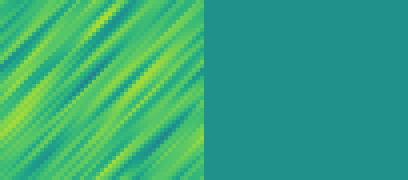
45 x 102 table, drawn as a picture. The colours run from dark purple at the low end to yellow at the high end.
The table splits into one row of 2 panels. Panel 1,1: high, slanting up to the right. Panel 1,2: middling, flat.
